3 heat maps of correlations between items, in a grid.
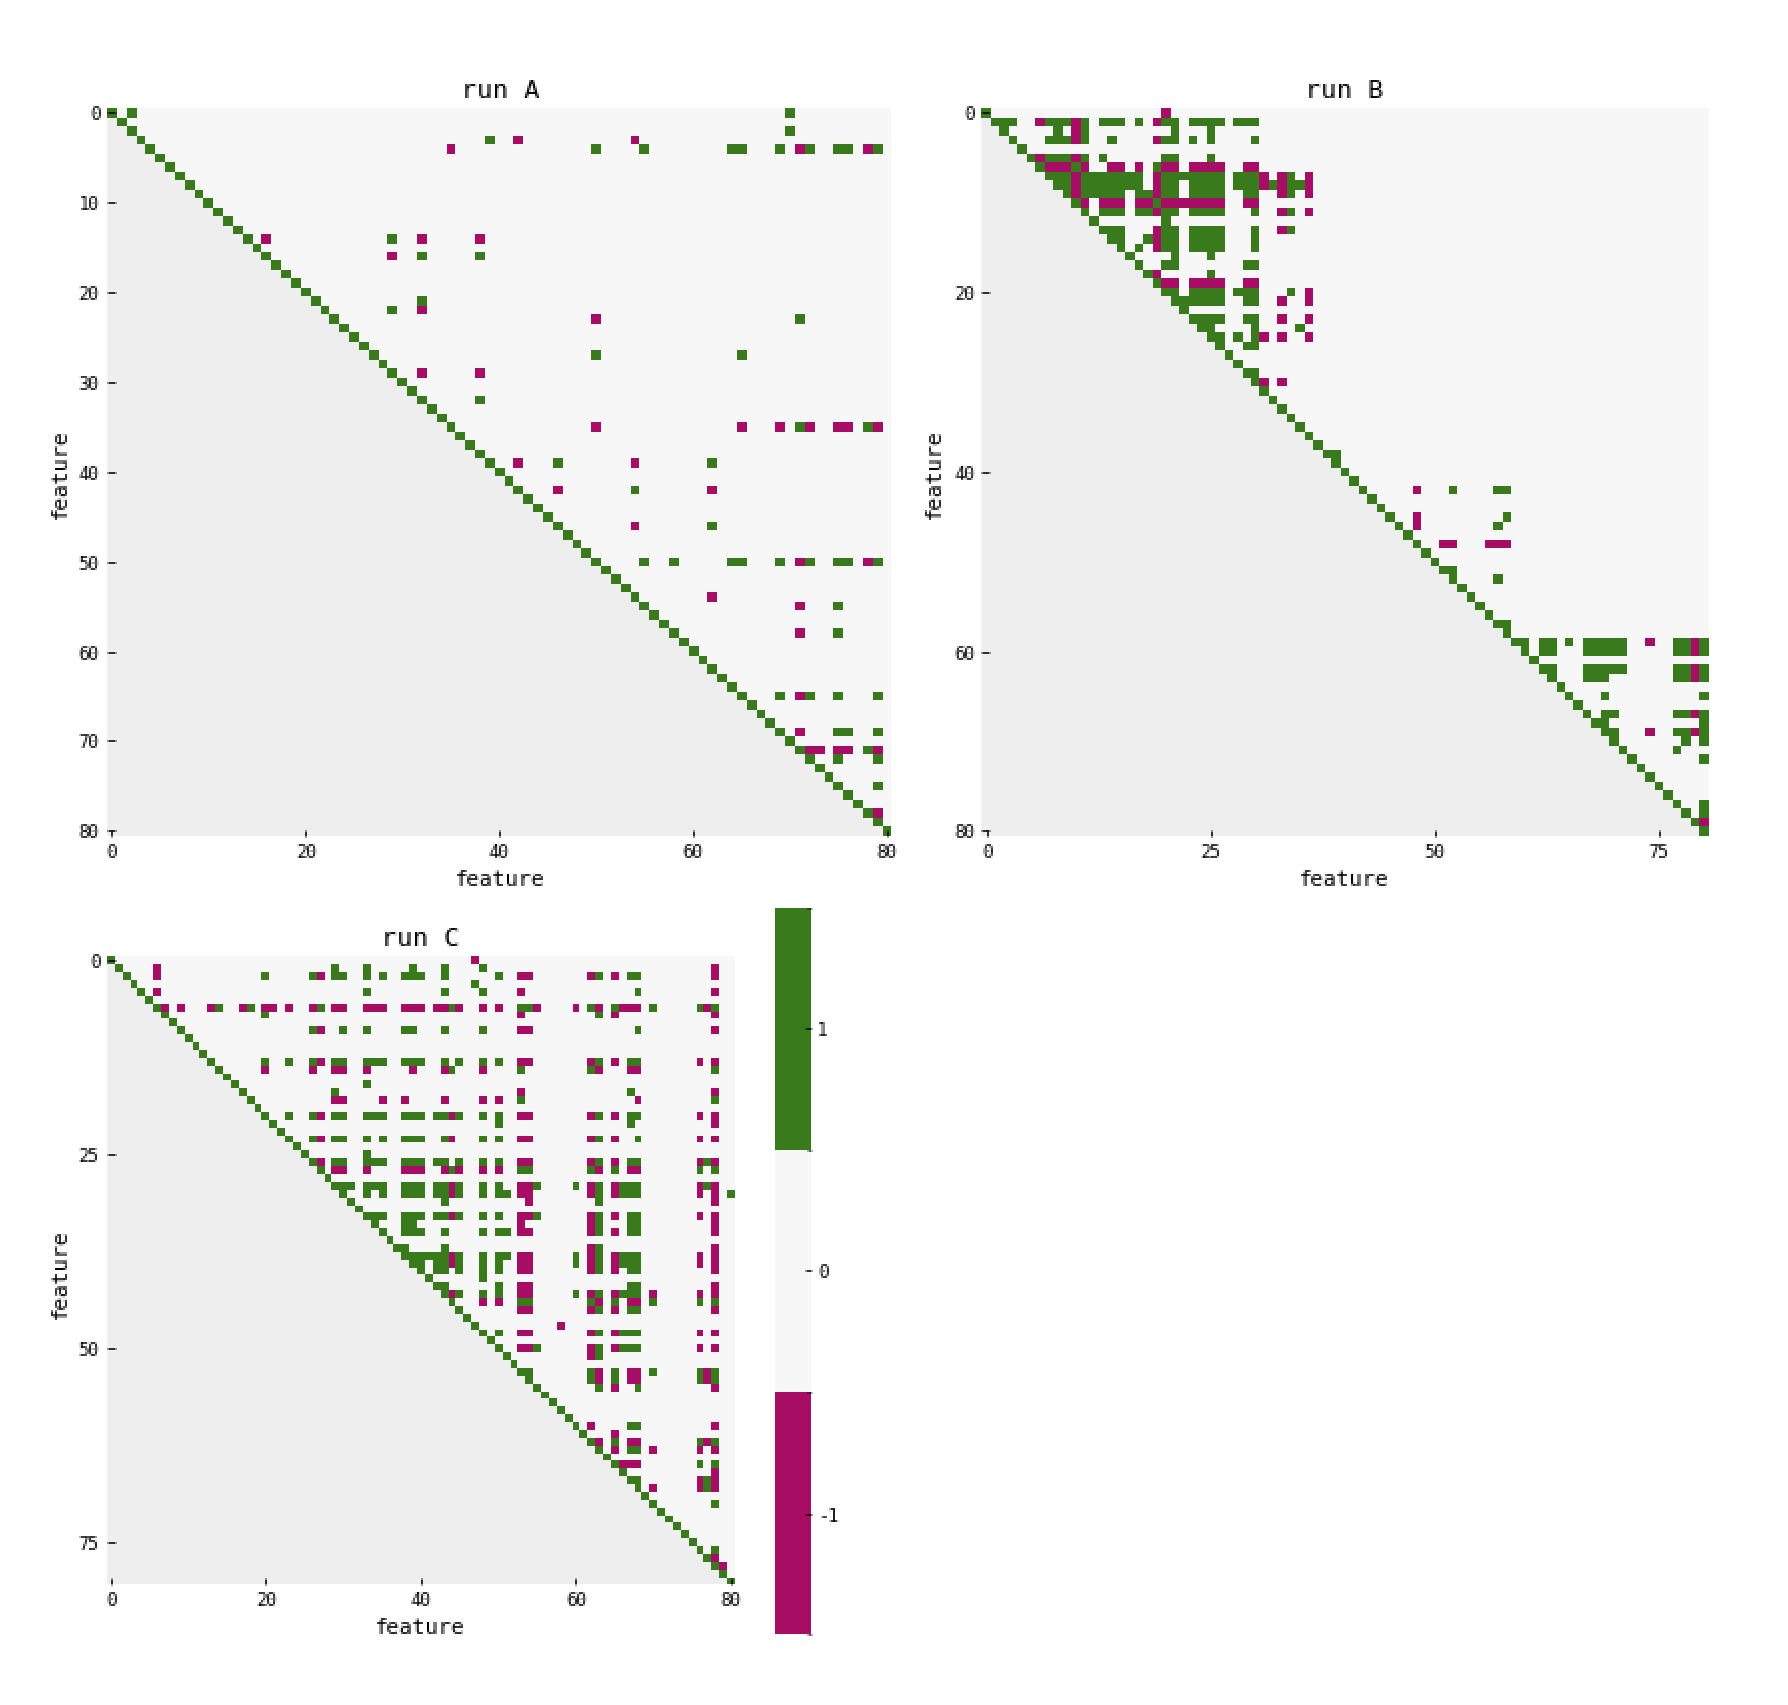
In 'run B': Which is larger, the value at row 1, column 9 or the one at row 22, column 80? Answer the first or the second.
the first
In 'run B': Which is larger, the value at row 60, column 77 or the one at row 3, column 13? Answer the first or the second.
the first
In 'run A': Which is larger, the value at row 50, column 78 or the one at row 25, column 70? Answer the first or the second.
the second
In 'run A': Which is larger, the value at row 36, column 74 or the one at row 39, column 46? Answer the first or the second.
the second
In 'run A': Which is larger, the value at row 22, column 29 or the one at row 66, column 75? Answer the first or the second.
the first
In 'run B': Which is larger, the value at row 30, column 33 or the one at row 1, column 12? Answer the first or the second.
the second
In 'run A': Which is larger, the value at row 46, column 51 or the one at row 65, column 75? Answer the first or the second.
the second
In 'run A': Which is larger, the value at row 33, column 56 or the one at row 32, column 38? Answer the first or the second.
the second
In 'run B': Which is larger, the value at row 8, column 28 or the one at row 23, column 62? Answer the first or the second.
the first
